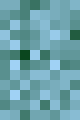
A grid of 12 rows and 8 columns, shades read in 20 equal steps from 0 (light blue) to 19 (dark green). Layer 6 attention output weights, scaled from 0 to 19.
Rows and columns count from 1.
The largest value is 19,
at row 6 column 3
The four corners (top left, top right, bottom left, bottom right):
5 4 4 3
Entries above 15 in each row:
0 0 0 1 0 1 0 0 0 0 0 0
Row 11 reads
10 7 7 3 12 3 9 5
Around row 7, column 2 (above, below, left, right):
12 4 9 12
